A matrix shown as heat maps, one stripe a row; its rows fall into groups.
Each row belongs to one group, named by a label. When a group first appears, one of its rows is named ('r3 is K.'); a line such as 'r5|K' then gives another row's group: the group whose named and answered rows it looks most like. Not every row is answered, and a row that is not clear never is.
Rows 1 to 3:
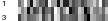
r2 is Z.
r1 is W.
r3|Z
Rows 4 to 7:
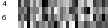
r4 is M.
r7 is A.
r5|Z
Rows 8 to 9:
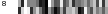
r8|W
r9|W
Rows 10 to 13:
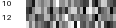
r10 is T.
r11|M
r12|Z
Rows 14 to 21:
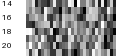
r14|A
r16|M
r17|T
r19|W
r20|A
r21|W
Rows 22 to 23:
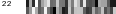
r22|T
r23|W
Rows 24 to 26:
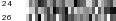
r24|Z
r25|A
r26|W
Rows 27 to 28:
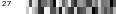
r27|W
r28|Z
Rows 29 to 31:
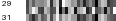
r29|T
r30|W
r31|T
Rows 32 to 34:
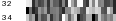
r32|A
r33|M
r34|Z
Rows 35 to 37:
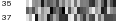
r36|M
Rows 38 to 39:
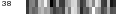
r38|M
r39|M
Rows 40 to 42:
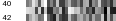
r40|W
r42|W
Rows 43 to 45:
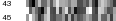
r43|T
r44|Z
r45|Z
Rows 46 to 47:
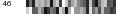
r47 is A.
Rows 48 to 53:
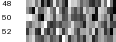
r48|A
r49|T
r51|M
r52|W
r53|Z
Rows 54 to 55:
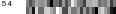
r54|M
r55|T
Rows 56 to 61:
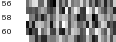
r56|W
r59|T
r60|M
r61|Z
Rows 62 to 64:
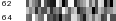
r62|W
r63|Z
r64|M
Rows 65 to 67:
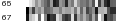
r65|A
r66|T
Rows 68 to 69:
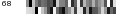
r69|A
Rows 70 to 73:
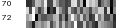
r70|M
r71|W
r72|A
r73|T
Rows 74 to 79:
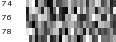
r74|A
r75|W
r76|M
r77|T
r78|A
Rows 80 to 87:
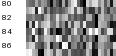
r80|M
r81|A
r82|Z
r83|T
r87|Z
